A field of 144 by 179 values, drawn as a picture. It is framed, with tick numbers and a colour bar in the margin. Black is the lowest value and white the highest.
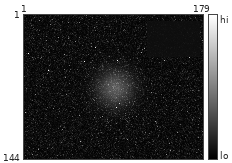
Odd rows or columns: none. Odd patch: calmer, in the top right. Histogram: skewed, a long tail of high values. Calmest part: top right. Average level on the scale: 10%. Bumps: one, in the centre. Stripes: none.
